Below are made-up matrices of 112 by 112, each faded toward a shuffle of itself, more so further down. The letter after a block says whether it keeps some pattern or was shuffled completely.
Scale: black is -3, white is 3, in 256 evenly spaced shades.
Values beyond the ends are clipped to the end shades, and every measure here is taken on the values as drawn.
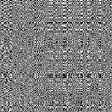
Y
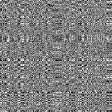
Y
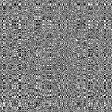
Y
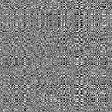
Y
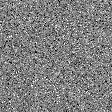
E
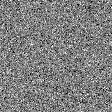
E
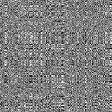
Y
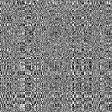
Y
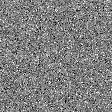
E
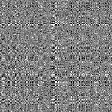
Y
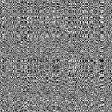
Y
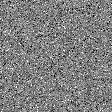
E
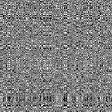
Y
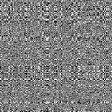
Y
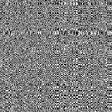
Y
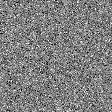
E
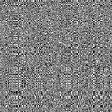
Y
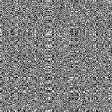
Y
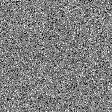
E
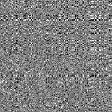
Y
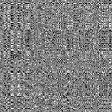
Y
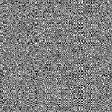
Y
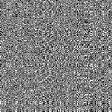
Y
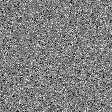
E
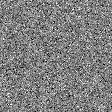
E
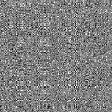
Y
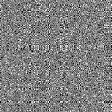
Y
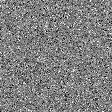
E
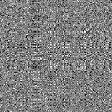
Y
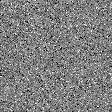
E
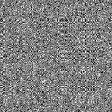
Y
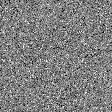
E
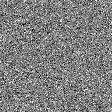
E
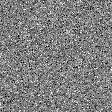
E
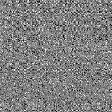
Y
